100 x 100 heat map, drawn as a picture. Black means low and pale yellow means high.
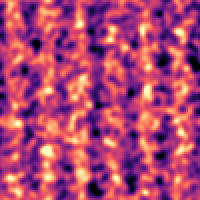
There are no lone odd cells. Upright stripes repeat 6 times across the table. No seam splits the table.
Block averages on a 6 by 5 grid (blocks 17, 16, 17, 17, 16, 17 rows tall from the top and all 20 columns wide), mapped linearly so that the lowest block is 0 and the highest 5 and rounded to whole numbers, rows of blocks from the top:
2 3 1 2 1 | 2 2 2 3 0 | 1 4 2 3 2 | 2 4 2 3 3 | 1 5 3 1 2 | 3 3 2 1 2
